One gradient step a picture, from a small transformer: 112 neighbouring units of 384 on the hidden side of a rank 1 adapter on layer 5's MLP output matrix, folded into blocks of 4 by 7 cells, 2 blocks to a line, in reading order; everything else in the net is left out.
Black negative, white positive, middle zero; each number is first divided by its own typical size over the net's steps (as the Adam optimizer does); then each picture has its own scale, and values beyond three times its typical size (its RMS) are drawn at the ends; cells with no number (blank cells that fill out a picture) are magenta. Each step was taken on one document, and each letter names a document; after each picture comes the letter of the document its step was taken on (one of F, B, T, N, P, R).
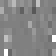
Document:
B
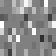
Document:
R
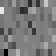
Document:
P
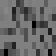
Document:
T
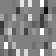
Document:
R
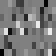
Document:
T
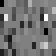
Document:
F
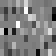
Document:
T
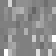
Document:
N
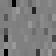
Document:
B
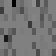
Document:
P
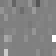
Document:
B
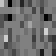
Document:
F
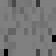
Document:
B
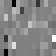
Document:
N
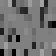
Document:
R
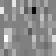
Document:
P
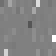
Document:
B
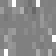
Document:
B
